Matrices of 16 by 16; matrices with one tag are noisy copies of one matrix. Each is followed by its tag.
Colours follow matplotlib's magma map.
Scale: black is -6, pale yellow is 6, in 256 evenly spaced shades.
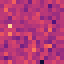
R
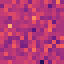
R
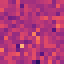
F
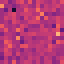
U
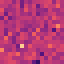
F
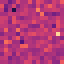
U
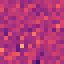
F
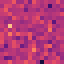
R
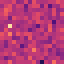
R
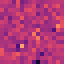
F
